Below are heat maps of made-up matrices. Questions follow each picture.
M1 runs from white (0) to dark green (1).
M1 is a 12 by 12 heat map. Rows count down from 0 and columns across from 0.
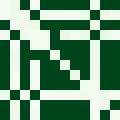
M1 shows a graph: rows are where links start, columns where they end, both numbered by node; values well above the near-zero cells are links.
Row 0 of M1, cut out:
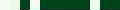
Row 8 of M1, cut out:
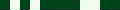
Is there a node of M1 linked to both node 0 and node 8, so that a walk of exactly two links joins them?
yes
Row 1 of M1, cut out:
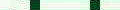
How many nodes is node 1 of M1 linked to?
2
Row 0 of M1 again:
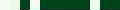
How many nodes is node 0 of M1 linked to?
8
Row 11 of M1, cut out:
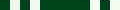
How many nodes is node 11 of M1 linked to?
8
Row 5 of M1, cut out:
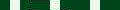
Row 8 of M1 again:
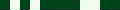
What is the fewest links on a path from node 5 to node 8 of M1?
1
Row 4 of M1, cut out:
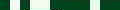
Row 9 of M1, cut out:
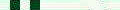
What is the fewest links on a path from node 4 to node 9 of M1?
3
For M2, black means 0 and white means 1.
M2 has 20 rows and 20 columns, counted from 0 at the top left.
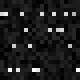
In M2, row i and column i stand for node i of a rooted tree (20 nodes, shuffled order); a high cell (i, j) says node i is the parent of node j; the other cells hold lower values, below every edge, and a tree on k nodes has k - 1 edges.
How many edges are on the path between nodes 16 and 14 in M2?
4
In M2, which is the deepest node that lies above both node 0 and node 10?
3
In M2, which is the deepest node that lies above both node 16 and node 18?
3
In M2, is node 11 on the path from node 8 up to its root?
yes
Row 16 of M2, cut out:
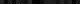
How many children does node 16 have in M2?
0
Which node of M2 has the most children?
3
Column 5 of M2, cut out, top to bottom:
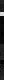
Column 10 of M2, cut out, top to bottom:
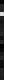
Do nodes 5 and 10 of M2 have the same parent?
yes
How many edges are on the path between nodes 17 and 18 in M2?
3
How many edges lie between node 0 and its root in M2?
2
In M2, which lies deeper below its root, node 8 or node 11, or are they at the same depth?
node 8
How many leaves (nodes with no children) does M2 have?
16
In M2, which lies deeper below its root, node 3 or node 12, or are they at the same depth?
node 12
